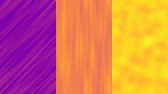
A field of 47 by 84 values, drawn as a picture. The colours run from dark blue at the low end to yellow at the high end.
The table splits into one row of 3 panels. Panel 1,1: low, slanting up to the right, faint in contrast. Panel 1,2: high, streaked downward, faint in contrast. Panel 1,3: very high, blotchy, faint in contrast.
